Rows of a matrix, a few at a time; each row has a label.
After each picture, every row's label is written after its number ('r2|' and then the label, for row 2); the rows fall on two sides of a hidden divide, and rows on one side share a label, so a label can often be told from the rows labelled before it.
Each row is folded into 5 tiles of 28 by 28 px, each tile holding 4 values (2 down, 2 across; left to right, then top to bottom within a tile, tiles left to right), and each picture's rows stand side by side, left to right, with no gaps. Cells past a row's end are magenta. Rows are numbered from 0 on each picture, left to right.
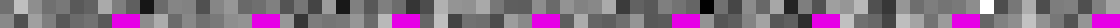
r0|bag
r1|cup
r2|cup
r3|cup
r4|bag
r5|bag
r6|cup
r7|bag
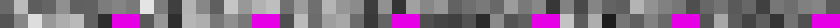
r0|bag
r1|bag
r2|bag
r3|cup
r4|cup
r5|cup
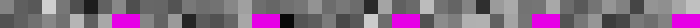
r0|bag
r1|cup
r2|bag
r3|bag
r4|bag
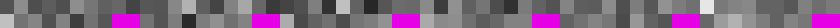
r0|cup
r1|cup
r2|cup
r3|cup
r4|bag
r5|bag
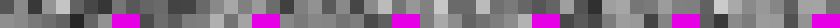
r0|cup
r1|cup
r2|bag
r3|cup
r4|bag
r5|bag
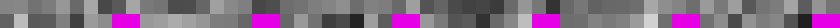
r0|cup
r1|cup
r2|cup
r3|cup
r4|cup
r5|bag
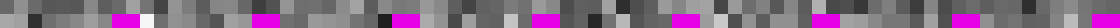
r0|cup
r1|cup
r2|bag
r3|cup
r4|bag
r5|cup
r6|cup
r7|cup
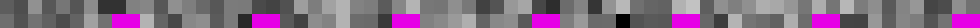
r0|cup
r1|cup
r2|bag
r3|cup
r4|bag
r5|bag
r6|bag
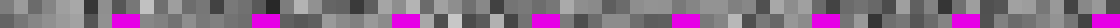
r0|bag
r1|cup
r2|bag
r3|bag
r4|bag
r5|cup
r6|cup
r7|bag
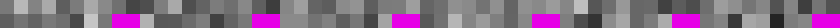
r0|cup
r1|cup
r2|bag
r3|bag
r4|cup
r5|cup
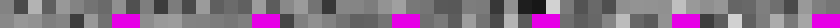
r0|cup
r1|cup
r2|bag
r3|cup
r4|bag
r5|bag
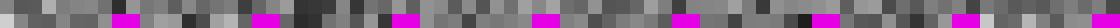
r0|cup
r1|cup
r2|cup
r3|bag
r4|cup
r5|bag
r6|cup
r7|cup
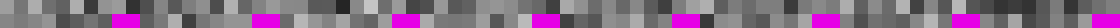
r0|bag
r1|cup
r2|cup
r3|cup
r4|bag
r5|bag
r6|cup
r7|cup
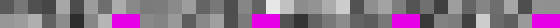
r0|cup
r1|bag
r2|bag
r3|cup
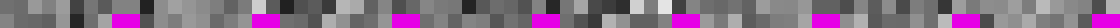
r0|cup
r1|bag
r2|cup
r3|cup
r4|bag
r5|cup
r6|cup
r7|bag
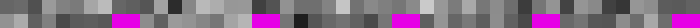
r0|cup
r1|cup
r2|bag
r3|bag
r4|cup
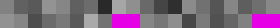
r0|cup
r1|cup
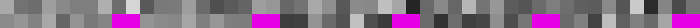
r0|bag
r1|bag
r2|bag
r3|bag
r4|bag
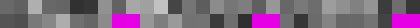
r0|bag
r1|bag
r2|cup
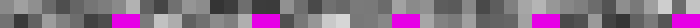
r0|bag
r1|cup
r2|bag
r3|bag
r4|bag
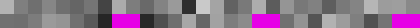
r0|bag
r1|bag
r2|bag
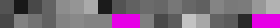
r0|cup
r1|bag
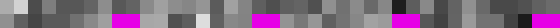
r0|cup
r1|cup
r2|cup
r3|bag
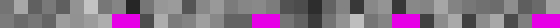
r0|cup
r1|bag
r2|cup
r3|bag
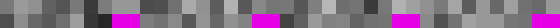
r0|bag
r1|cup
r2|bag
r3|bag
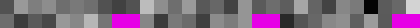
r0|cup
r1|bag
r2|bag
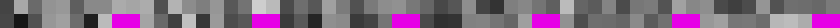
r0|bag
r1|bag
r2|bag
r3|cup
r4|bag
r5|cup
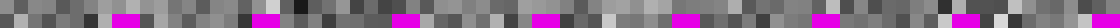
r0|bag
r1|bag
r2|cup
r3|bag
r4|bag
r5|bag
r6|cup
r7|cup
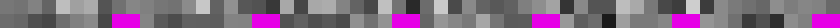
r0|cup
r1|cup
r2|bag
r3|bag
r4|cup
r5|cup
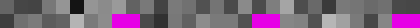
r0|cup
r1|bag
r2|cup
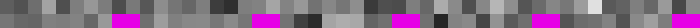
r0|cup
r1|bag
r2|bag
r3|bag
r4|bag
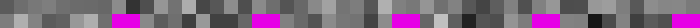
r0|cup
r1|cup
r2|bag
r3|cup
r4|cup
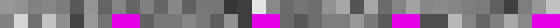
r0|cup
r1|bag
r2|bag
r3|bag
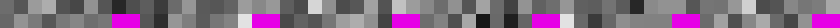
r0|cup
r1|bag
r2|bag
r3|bag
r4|cup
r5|bag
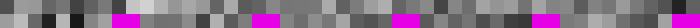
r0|cup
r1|bag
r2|bag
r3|bag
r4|cup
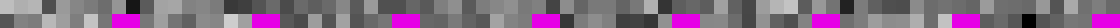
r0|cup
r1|cup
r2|cup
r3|cup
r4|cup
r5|cup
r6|cup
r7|cup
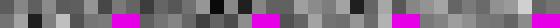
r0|cup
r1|cup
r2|bag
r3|bag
